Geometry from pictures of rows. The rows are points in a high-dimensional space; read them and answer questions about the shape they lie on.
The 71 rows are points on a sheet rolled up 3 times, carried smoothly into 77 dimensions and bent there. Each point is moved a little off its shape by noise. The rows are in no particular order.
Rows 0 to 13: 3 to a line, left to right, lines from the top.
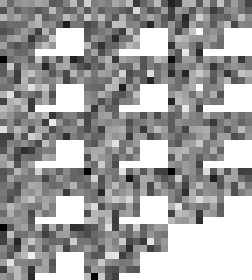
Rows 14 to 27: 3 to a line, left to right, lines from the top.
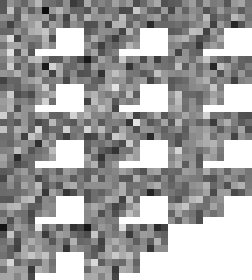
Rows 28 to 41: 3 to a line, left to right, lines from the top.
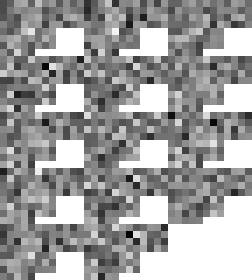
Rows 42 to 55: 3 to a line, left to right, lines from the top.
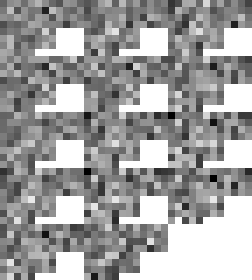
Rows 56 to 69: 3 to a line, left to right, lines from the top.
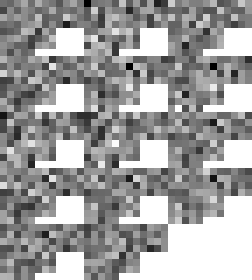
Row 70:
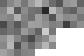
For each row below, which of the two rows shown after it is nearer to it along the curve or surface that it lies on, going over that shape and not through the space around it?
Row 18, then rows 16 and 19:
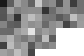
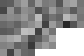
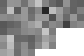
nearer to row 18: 16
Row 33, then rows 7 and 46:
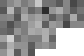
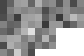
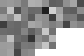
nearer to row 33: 46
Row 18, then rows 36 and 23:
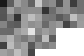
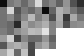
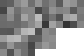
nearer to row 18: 23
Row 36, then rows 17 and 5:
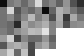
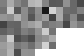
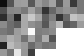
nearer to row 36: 5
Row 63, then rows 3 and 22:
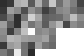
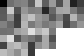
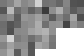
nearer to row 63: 3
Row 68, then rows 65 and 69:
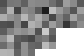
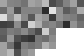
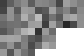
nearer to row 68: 69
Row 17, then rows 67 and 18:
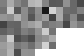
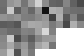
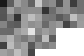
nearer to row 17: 67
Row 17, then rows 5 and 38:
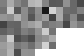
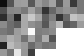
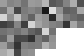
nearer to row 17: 38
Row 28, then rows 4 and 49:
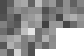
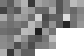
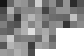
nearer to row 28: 49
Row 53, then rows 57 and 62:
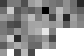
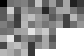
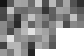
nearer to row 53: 57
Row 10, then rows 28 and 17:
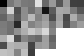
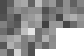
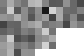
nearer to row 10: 28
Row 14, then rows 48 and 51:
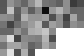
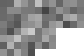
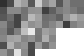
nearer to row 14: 51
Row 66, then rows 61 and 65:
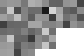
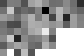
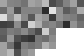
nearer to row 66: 65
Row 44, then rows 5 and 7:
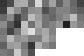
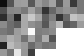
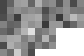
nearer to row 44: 7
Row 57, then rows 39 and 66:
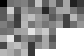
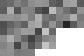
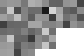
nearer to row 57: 66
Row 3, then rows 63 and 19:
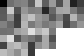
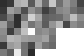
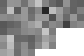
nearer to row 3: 63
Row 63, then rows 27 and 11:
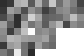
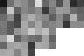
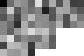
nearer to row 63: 11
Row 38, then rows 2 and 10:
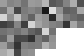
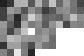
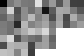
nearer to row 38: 10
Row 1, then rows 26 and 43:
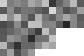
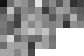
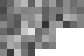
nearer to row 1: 43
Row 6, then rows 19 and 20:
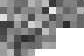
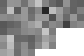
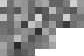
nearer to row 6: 20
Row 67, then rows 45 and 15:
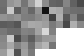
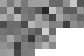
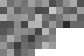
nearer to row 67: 45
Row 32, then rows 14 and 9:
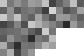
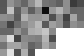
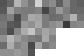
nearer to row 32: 14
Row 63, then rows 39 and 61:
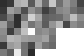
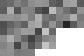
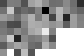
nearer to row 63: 61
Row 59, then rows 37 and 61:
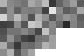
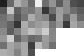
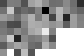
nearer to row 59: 61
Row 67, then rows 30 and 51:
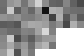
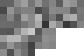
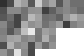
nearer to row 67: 51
